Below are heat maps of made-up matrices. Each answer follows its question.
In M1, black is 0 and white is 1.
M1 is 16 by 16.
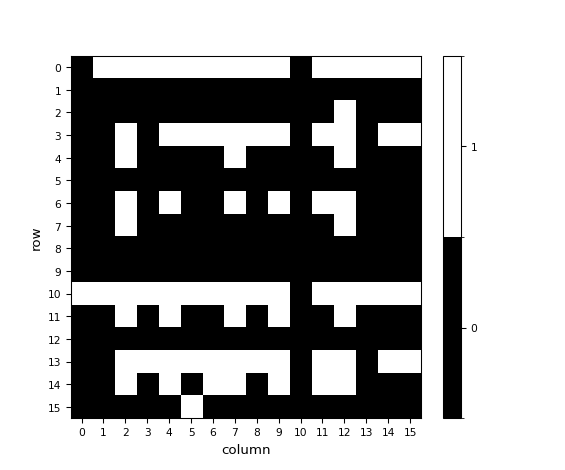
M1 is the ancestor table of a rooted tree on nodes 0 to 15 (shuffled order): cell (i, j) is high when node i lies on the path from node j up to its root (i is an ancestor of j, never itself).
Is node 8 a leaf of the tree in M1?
yes
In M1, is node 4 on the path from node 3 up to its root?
no
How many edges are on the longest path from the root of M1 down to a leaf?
10
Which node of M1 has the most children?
3
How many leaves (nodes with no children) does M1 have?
5
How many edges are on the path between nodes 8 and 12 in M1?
8
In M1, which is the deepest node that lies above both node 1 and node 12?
0
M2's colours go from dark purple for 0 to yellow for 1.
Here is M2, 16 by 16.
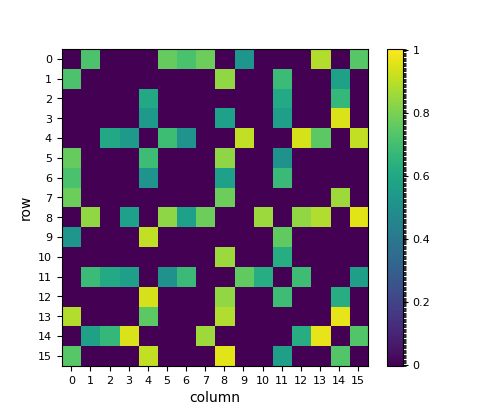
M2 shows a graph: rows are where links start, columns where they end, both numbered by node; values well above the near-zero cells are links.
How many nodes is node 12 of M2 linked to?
4
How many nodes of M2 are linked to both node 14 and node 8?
6
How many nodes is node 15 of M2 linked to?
5
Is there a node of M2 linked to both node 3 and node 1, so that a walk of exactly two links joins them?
yes
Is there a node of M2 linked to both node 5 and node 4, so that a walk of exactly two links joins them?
no
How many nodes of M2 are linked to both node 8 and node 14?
6
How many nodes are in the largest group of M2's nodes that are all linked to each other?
2
